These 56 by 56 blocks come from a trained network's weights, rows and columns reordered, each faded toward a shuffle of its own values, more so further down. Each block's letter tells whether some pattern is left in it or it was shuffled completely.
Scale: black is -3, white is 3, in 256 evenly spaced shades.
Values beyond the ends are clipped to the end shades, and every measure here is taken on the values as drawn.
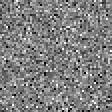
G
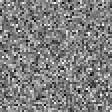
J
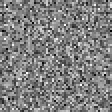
G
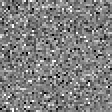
G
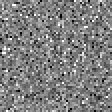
G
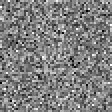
G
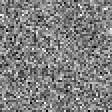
G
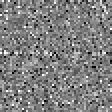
J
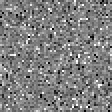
G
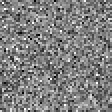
G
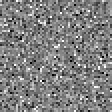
G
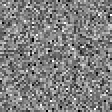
G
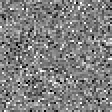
J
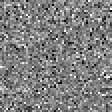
J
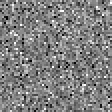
G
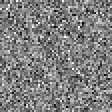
G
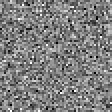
G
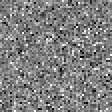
G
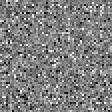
J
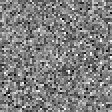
G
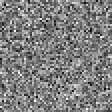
G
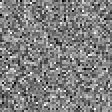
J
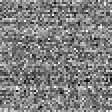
J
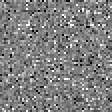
J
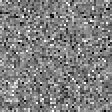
J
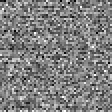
J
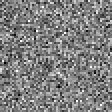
G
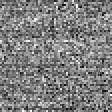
J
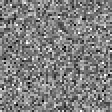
G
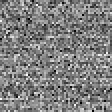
J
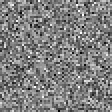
G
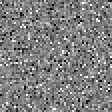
G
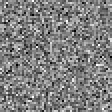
G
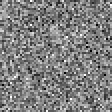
G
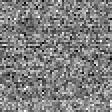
J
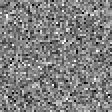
G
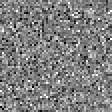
G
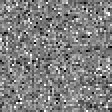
G
